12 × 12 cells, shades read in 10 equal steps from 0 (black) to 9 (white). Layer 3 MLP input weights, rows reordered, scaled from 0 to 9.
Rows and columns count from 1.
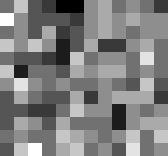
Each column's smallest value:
3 1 2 2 0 0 2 2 1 3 4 2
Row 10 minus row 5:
-1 3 2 1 5 -3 0 -1 -4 1 -2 2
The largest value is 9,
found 2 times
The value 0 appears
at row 1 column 5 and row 1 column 6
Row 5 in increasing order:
1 2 3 3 4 4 4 4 5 5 7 8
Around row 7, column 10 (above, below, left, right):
4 6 4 7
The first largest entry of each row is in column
2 1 4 1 11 1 2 2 6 2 5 3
